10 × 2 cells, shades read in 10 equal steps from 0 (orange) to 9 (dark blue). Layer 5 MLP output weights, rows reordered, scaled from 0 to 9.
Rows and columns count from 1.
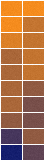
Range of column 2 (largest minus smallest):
6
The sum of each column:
33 32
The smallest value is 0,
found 3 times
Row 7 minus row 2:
3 3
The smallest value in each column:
0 0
